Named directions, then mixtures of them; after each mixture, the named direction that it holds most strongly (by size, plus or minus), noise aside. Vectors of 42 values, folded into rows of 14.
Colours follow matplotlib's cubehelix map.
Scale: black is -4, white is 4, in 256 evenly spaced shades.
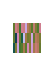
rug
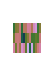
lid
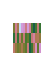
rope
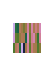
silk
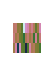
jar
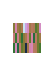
jar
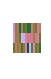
lid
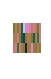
jar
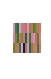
silk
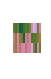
rope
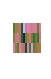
lid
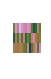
rope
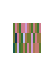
rug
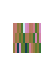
jar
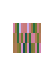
rope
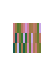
rug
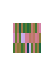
lid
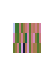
silk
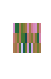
silk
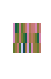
silk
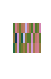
rug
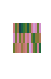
rope
